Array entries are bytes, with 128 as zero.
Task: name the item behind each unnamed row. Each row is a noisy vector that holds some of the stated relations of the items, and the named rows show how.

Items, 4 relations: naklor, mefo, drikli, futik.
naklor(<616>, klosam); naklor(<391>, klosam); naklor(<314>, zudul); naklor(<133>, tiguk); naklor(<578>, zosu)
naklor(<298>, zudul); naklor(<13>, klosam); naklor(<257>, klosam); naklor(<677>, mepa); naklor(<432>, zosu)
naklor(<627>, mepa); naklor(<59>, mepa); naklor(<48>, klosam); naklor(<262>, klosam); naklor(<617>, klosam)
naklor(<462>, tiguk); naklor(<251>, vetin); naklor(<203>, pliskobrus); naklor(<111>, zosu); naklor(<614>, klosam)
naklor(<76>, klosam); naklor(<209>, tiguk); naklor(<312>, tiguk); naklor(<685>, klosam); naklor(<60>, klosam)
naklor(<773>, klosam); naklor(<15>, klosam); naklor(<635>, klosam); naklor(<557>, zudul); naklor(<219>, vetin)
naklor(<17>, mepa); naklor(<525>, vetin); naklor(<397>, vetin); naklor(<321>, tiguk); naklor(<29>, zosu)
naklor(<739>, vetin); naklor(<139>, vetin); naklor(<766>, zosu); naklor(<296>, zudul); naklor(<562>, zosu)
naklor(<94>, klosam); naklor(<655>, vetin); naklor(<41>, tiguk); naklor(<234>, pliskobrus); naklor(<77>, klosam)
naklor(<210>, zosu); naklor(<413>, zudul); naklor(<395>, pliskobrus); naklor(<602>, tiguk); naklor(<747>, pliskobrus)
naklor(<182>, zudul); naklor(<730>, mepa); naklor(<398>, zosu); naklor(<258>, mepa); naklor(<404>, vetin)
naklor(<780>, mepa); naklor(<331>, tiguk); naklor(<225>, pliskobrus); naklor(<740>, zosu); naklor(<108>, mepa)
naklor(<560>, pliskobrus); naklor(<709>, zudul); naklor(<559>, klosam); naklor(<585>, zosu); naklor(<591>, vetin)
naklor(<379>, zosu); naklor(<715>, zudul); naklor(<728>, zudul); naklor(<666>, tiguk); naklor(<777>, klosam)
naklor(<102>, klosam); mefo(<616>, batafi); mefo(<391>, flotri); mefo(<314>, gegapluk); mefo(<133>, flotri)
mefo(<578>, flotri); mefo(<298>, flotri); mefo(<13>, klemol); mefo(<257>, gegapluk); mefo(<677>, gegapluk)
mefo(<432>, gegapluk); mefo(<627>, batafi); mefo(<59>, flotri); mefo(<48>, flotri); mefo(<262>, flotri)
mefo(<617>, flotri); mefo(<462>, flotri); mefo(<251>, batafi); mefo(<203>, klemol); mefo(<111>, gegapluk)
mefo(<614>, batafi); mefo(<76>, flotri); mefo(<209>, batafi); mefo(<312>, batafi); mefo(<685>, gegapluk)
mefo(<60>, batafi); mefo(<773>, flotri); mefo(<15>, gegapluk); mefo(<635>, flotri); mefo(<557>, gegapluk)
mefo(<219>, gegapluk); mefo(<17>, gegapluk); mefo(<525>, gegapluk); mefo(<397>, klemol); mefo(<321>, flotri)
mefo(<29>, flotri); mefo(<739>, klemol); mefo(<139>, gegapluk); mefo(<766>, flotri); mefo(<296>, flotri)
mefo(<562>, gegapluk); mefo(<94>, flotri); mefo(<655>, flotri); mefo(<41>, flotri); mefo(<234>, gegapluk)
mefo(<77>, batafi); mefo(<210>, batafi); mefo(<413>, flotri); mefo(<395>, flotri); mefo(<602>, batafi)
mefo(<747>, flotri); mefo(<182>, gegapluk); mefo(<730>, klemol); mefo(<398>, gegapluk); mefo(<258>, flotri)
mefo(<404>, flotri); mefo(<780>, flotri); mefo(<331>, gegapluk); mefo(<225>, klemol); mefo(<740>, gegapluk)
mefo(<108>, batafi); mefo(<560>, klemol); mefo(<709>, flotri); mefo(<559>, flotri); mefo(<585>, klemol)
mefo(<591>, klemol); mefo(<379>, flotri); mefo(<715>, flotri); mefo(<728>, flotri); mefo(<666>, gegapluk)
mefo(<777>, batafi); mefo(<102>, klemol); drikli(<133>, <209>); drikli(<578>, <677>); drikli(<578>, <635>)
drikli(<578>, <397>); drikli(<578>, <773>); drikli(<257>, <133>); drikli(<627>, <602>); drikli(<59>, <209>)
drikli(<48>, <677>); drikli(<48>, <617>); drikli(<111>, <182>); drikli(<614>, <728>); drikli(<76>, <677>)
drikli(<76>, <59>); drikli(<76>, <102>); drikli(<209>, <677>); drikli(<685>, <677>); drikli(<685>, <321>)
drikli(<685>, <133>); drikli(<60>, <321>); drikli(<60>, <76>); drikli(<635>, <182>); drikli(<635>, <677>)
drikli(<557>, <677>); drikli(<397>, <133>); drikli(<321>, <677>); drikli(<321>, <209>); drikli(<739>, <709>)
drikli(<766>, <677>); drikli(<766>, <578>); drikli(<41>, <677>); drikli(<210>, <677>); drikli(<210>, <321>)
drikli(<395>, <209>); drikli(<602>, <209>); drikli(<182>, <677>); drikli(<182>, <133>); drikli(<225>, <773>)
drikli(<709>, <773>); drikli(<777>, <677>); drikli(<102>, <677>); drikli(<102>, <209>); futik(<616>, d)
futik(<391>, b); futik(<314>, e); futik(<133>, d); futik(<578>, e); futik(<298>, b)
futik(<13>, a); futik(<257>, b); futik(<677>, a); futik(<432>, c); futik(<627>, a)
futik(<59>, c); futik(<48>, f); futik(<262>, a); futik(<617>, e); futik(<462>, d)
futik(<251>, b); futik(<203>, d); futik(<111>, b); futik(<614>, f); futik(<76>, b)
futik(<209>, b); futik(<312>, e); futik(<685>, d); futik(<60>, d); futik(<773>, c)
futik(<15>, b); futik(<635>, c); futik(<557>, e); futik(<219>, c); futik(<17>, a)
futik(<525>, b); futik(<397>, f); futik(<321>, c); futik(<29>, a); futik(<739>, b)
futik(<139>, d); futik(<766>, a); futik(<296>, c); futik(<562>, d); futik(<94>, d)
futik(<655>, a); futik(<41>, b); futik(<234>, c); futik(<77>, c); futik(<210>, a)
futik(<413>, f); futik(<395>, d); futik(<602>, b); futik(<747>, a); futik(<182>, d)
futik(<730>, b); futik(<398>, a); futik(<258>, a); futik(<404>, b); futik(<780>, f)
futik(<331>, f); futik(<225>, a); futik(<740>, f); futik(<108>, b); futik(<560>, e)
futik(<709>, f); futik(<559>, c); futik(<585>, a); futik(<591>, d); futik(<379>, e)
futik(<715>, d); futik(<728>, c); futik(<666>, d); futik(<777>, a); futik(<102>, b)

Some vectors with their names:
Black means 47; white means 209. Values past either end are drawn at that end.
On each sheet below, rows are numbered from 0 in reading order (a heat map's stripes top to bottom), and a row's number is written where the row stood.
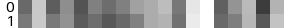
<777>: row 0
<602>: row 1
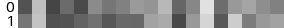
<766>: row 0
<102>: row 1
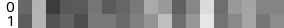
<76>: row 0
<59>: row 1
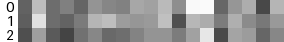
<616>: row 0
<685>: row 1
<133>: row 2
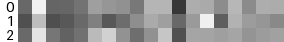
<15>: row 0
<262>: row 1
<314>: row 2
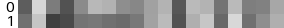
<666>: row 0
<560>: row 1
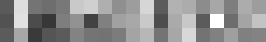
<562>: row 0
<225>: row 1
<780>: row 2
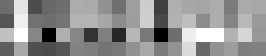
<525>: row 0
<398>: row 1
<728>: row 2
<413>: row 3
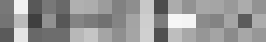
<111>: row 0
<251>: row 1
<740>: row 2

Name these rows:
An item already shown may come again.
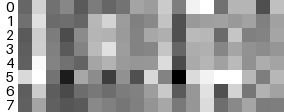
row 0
<77>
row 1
<557>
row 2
<666>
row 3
<182>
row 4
<432>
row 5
<614>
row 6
<585>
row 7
<413>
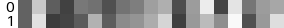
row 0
<13>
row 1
<739>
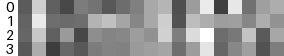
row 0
<13>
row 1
<740>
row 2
<210>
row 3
<395>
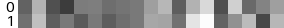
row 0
<203>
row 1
<209>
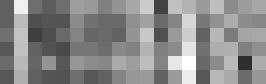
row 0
<234>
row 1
<298>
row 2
<730>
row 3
<296>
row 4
<60>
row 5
<321>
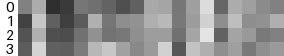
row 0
<617>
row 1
<709>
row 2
<94>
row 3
<139>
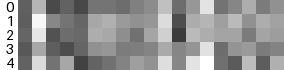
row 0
<59>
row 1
<432>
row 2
<525>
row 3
<715>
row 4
<627>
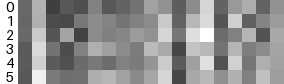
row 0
<41>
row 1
<591>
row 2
<210>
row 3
<331>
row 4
<585>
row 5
<398>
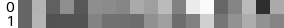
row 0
<60>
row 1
<298>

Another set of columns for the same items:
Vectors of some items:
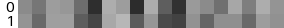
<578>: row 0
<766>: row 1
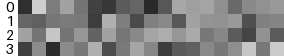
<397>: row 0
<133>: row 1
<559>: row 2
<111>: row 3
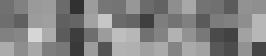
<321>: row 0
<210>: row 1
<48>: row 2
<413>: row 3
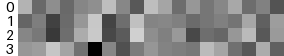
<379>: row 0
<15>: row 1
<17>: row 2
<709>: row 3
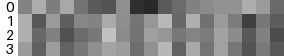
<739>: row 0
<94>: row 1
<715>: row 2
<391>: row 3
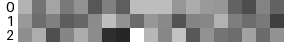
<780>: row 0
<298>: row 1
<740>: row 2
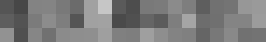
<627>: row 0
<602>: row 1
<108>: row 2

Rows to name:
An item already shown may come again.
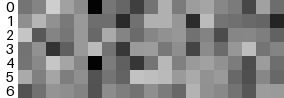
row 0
<773>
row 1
<728>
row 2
<312>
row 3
<314>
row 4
<773>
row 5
<780>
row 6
<59>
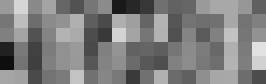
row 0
<225>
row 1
<234>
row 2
<432>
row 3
<257>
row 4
<257>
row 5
<585>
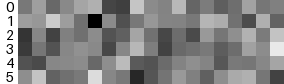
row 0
<219>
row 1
<709>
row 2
<182>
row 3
<685>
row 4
<627>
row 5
<560>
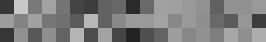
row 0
<397>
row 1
<296>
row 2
<102>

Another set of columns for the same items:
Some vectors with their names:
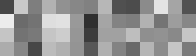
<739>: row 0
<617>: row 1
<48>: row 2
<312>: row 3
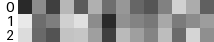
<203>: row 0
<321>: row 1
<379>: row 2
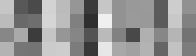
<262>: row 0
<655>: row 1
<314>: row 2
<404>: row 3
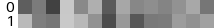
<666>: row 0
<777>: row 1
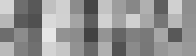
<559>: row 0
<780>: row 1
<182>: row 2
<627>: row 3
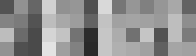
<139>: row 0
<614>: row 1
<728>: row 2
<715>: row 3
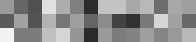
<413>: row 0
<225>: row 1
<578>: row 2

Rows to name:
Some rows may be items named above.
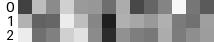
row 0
<397>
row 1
<709>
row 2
<321>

